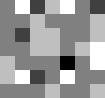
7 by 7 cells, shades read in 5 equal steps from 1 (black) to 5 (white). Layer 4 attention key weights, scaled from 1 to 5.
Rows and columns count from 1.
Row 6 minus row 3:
1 3 -2 -1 2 0 -1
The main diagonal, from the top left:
3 3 4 4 1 3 4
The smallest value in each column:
3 2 2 3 1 3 2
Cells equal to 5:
6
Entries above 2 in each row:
5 7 6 7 6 6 7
